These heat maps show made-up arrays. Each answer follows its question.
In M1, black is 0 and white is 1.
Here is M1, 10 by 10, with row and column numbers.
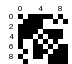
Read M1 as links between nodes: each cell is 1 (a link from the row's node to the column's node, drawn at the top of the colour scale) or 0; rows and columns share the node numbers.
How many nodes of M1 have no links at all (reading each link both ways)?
0
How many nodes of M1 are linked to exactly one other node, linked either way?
0
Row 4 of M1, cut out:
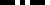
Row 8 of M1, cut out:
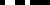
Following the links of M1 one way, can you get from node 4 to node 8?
yes
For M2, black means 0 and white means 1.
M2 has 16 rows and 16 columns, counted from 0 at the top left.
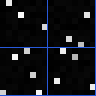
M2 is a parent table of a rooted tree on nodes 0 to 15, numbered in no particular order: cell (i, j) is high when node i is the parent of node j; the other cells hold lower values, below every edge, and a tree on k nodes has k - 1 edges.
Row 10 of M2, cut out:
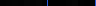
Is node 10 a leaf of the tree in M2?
yes
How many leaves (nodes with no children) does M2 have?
5
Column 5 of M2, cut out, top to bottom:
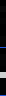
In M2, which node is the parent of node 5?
12
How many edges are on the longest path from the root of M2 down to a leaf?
9
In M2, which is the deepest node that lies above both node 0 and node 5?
9
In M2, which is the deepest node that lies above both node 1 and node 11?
15
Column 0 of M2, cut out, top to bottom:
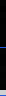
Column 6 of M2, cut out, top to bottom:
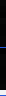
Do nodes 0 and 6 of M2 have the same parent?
yes
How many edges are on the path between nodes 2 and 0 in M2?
3
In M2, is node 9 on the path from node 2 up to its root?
yes
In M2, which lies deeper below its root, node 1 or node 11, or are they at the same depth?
the same depth
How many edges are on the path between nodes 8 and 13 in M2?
3
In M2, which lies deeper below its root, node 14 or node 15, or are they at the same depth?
node 15
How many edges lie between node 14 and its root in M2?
6
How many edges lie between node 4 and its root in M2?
1
